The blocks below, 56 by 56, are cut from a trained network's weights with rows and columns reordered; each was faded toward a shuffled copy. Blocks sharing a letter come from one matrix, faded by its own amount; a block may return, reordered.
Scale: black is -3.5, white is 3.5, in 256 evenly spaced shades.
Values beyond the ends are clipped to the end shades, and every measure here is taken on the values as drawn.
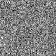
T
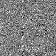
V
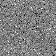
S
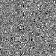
V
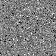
S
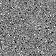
S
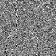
V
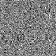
V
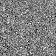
T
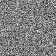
T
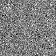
T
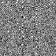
V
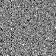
V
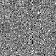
V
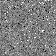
S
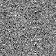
V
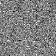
V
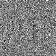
T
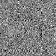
V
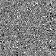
V
